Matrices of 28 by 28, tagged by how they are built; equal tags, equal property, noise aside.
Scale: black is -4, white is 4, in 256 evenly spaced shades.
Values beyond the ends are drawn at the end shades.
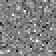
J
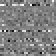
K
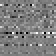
K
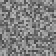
J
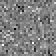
J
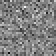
J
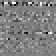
K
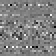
K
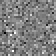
J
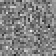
J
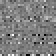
K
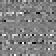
K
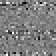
K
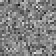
J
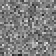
J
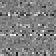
K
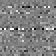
K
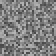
J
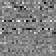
K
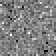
J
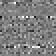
K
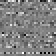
K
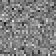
J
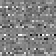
K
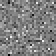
J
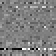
K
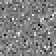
J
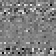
K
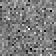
J
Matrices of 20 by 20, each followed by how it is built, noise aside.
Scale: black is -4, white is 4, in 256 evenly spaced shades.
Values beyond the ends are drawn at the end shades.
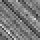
Toeplitz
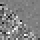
lower triangular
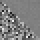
lower triangular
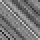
Toeplitz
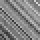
Toeplitz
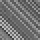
Toeplitz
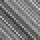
Toeplitz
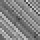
Toeplitz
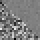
lower triangular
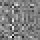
low rank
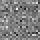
low rank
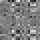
low rank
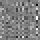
low rank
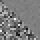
lower triangular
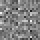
low rank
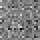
low rank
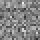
low rank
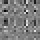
low rank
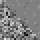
lower triangular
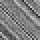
Toeplitz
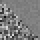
lower triangular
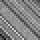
Toeplitz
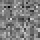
low rank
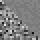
lower triangular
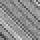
Toeplitz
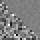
lower triangular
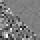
lower triangular
